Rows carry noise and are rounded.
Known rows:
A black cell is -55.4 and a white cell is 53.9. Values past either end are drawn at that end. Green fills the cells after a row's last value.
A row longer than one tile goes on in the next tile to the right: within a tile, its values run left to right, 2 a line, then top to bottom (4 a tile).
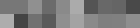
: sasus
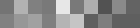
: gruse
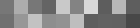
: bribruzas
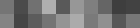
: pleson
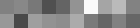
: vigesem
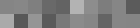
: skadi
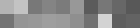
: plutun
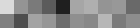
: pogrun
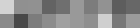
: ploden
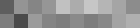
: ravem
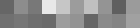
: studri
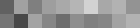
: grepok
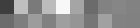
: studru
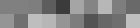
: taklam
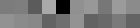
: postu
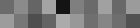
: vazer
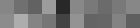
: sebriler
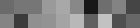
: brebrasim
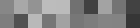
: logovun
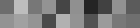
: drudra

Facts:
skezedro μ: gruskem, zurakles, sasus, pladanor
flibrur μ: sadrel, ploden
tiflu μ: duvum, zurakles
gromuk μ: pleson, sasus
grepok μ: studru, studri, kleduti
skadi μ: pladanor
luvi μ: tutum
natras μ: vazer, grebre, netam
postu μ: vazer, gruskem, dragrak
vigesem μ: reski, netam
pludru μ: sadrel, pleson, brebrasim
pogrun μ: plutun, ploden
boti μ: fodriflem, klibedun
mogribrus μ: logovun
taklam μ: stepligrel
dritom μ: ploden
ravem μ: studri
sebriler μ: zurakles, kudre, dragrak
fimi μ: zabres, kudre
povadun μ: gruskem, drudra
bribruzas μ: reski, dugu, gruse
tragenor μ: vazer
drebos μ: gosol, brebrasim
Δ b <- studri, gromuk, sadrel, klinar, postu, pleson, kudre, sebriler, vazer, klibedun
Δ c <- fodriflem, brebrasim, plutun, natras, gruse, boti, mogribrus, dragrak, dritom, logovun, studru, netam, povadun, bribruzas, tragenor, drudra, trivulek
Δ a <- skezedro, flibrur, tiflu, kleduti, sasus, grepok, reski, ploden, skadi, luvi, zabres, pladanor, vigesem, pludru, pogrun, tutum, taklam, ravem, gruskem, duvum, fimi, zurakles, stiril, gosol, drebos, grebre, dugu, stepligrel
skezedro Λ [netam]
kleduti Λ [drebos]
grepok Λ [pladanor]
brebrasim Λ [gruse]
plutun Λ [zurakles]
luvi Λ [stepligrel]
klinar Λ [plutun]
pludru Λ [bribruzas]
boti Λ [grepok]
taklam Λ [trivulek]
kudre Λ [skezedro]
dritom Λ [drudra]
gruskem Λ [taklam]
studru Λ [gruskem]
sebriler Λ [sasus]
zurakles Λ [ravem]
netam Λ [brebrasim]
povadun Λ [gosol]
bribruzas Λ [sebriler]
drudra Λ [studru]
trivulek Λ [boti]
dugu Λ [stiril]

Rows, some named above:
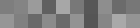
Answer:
zabres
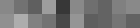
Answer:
sebriler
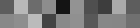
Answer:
povadun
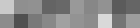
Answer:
ploden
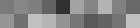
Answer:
taklam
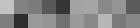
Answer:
flibrur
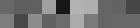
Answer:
gromuk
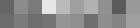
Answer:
studri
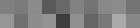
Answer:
fimi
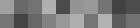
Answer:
sadrel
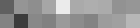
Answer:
kleduti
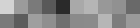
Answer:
pogrun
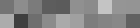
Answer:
grebre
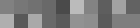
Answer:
skezedro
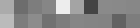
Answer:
duvum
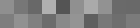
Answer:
klinar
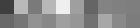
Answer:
studru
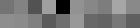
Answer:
postu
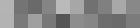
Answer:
tiflu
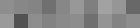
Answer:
stiril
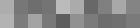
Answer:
tiflu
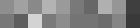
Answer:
mogribrus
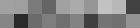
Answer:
luvi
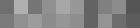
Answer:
trivulek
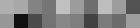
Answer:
tutum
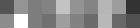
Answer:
fodriflem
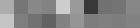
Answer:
zurakles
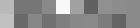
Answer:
duvum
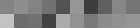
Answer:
gruskem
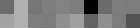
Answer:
dragrak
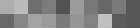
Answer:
dritom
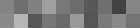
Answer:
kudre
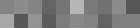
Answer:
skadi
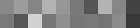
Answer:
mogribrus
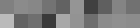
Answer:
gruskem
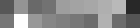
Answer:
boti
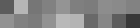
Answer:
netam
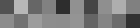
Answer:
tragenor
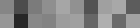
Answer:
gosol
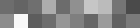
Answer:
klibedun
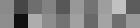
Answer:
drebos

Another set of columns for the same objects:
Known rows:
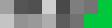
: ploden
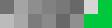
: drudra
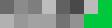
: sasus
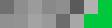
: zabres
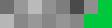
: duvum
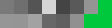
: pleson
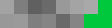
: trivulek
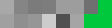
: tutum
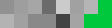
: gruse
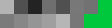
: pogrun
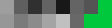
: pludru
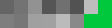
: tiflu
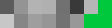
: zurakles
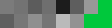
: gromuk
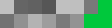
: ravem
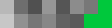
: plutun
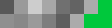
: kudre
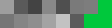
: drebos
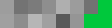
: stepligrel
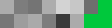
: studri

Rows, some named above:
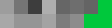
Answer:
gosol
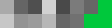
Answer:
ploden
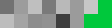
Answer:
netam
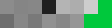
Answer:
bribruzas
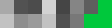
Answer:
ploden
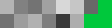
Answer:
studri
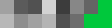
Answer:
ploden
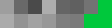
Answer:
gosol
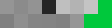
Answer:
bribruzas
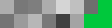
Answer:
studri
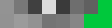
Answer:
sadrel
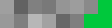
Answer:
stiril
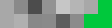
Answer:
fodriflem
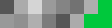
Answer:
vazer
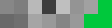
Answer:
vigesem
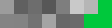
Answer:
mogribrus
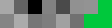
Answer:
dritom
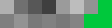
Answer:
boti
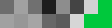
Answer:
tragenor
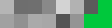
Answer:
kleduti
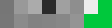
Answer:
natras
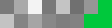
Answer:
grebre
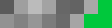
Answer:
kudre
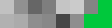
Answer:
studru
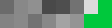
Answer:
povadun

